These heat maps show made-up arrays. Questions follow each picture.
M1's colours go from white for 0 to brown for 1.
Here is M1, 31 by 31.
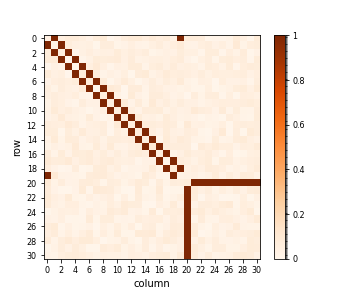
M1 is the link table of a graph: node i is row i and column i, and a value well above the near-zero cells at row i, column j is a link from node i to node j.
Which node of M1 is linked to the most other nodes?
node 20
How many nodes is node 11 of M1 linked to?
2
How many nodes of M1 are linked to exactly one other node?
10
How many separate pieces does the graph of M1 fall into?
2
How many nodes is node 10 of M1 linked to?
2
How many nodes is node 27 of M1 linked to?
1
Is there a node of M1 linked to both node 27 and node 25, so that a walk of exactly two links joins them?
yes
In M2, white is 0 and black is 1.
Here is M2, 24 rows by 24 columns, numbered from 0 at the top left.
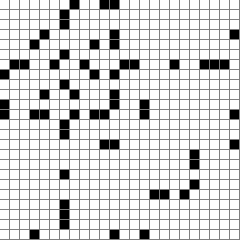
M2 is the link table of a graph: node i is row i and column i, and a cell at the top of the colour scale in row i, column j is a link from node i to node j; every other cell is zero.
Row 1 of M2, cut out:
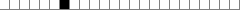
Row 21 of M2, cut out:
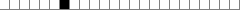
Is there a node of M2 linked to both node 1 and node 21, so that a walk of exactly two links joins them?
yes
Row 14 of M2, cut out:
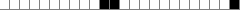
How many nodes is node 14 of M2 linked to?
3
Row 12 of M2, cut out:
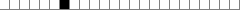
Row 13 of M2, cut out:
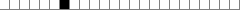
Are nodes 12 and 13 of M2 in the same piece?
yes
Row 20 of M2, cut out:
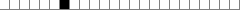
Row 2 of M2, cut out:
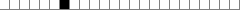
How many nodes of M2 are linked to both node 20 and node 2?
1
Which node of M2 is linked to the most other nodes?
node 6
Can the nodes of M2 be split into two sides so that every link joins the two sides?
no
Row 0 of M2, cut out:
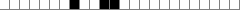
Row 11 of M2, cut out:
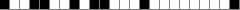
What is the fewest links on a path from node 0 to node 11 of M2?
1
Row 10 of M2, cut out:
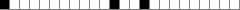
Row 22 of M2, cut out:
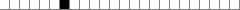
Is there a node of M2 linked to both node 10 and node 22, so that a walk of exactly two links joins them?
no
